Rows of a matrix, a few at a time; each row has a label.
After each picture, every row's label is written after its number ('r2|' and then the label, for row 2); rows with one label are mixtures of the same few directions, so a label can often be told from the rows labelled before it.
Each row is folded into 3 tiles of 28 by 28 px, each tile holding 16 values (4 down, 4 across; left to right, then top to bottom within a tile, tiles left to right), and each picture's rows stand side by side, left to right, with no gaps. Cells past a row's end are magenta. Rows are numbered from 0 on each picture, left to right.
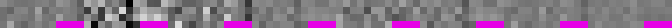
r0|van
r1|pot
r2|van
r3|pot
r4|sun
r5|pot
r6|van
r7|pot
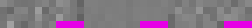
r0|van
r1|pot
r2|sun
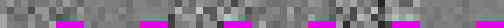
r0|sun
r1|pot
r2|sun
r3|van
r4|pot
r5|pot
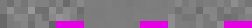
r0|sun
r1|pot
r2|sun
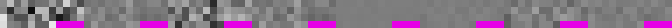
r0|sun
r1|pot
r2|pot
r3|pot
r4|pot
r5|sun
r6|sun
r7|sun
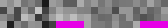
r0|pot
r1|sun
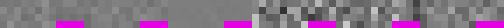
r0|pot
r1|sun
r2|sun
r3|sun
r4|van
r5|sun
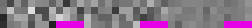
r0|sun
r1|sun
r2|van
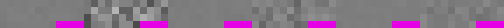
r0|sun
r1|sun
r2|pot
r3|pot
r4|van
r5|sun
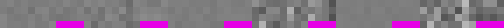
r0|sun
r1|pot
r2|pot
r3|van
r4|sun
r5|pot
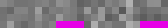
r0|van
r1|pot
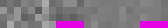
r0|pot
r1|van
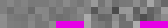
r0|sun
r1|sun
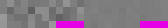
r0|sun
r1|van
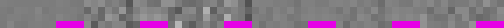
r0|van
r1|pot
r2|van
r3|pot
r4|pot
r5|sun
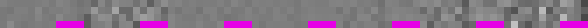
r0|van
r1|sun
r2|sun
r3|pot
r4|pot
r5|pot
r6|van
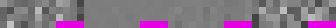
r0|van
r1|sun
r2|van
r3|sun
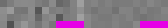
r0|van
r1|sun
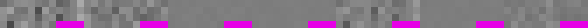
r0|van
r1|sun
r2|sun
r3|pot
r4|van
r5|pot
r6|pot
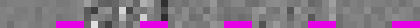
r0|van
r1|van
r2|pot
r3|van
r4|sun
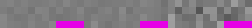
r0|sun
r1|van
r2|sun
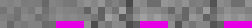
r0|pot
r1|pot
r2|pot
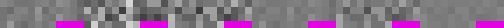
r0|van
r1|pot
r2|sun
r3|van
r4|sun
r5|sun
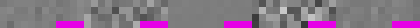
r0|van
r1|sun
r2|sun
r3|sun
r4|van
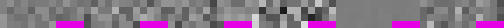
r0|sun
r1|sun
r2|pot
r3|sun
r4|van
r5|van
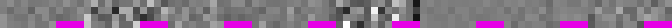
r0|sun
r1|sun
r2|pot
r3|van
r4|van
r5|sun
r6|pot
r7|sun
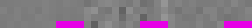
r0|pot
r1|van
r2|sun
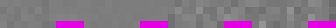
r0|pot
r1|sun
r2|sun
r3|van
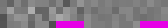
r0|sun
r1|sun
